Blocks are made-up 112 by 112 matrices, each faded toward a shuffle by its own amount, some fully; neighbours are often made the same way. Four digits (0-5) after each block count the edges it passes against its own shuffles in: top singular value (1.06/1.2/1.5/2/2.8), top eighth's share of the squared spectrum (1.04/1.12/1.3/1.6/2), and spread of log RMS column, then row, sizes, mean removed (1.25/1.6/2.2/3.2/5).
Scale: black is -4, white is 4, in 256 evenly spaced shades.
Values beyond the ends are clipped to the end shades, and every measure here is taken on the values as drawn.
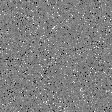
1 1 0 0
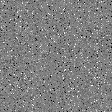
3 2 1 0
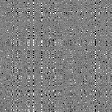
5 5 3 3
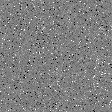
2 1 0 0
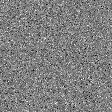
0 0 0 0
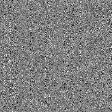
1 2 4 0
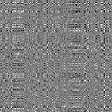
5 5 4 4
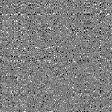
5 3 2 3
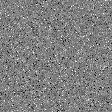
3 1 0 0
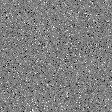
2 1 0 0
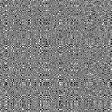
5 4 3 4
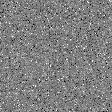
3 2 0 0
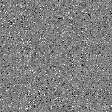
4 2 1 1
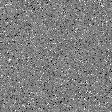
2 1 0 0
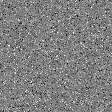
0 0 0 0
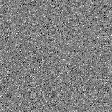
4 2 1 1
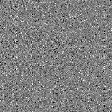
4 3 2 1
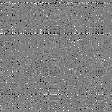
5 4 2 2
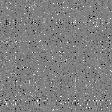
4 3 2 2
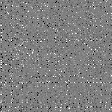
4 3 2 2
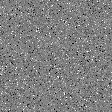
0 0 0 0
